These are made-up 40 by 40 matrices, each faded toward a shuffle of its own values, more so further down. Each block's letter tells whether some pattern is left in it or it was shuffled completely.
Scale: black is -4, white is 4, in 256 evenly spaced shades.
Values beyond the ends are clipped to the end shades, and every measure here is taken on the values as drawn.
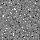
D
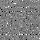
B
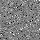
D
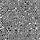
B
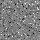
D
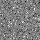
D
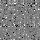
B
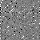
B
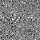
B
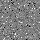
D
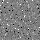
D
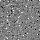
D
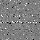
B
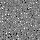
D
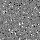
D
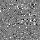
B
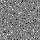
D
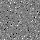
D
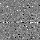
B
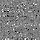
B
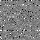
B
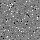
D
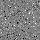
D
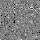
B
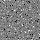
D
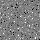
D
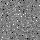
D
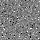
D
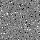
D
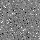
D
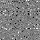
B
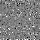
B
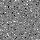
D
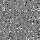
B
